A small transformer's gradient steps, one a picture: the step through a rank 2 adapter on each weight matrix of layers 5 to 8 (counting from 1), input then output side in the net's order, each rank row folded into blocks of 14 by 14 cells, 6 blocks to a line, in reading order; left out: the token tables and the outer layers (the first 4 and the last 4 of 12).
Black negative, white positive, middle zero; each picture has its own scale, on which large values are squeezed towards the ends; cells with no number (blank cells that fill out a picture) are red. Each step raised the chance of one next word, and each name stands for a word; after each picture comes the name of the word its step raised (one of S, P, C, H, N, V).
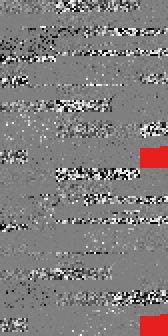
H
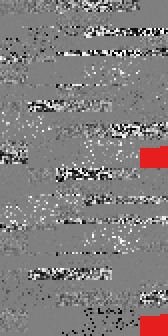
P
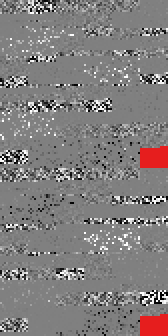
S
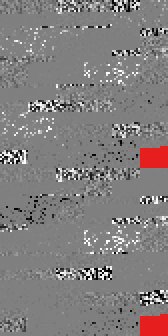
S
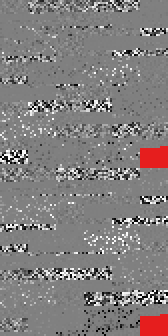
S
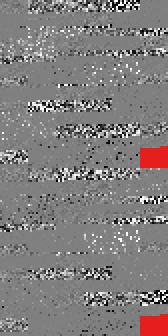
S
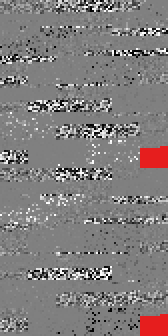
P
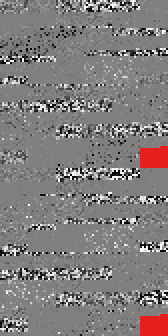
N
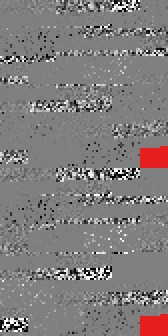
N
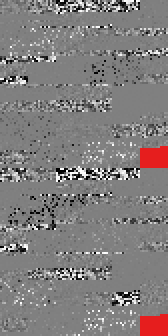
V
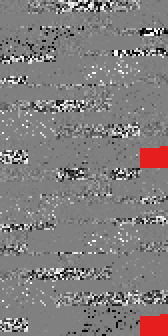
P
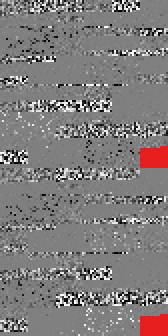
H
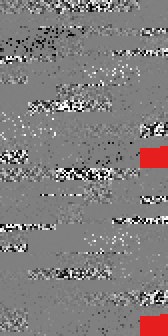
H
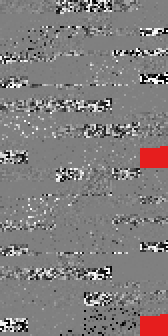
P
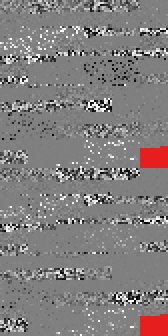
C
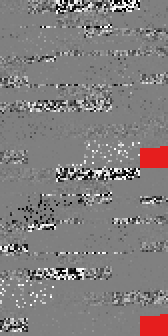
V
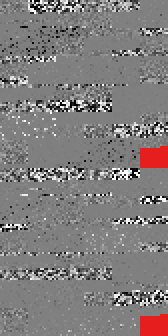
H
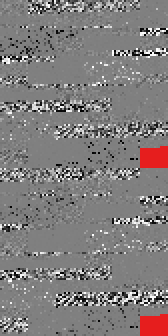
N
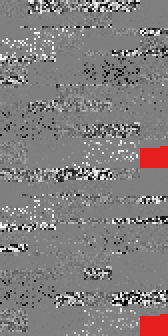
C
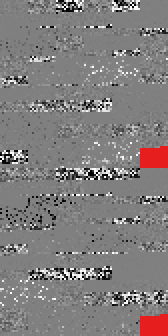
V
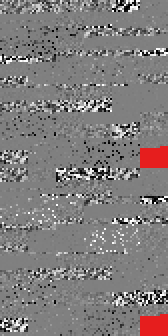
N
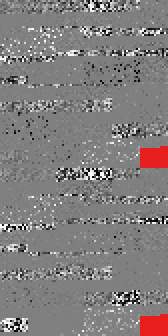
C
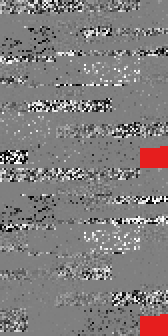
N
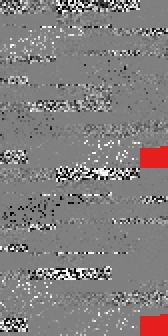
V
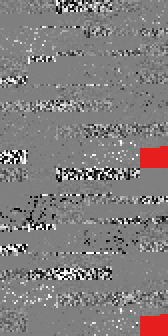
V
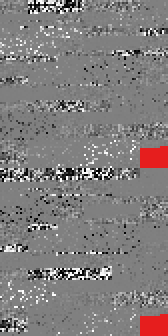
V
